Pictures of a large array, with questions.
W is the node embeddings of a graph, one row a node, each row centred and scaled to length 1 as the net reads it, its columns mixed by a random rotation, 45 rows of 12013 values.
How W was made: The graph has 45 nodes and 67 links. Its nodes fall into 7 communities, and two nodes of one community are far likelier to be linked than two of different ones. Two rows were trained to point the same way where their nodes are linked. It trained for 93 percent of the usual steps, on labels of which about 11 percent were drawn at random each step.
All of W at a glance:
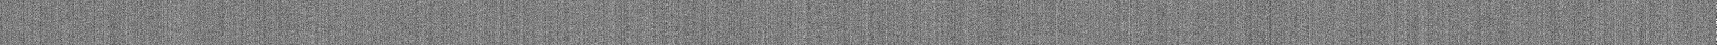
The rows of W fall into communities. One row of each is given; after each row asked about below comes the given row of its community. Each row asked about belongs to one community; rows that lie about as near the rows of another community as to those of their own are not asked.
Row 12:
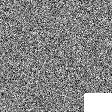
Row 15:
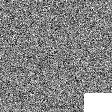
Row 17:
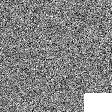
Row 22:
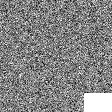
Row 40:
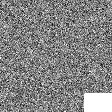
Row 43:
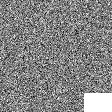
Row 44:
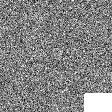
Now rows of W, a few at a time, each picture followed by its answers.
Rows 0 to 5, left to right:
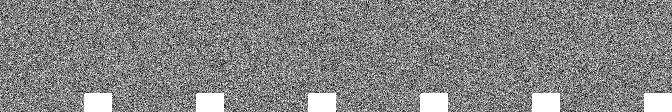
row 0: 22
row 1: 44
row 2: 43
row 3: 12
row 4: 15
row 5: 44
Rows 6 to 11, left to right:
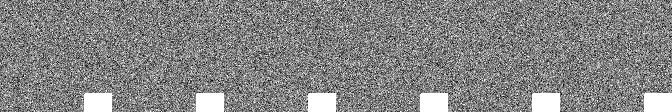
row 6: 17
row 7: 22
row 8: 22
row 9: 12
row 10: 44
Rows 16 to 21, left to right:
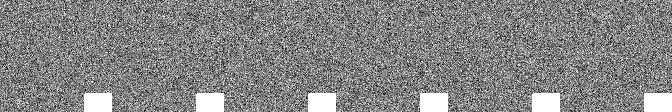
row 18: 44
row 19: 40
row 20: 44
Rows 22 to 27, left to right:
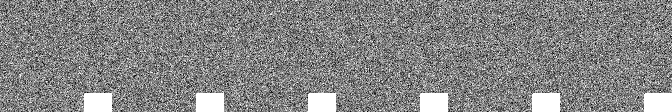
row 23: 43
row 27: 12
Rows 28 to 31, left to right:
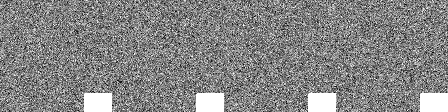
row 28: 43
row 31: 15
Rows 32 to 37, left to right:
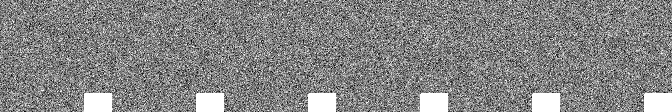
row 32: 15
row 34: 44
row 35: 17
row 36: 12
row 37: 12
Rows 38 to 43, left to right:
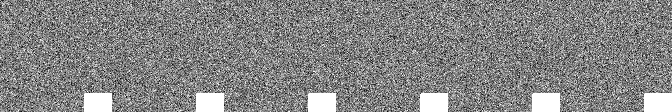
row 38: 40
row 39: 15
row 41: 12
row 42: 17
